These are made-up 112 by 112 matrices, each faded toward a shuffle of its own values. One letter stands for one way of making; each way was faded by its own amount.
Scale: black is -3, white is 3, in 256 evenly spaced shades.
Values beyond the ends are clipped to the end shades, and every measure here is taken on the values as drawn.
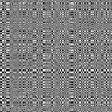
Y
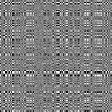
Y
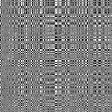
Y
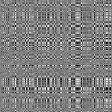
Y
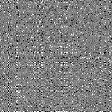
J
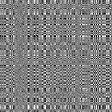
Y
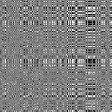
Y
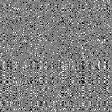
J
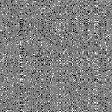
J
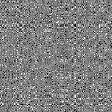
J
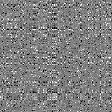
J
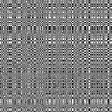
Y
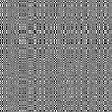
Y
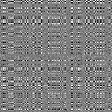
Y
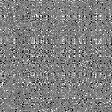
J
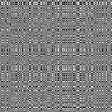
Y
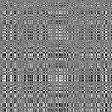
Y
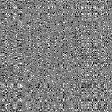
J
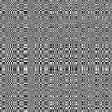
Y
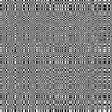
Y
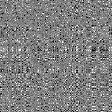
J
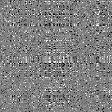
J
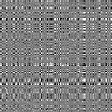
Y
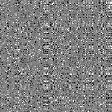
J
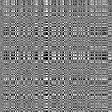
Y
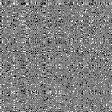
J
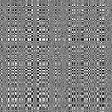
Y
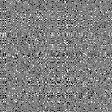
J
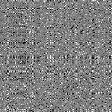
J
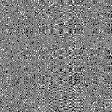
J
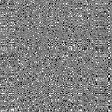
J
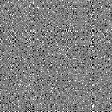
J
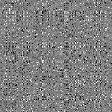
J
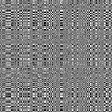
Y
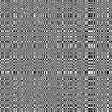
Y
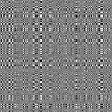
Y
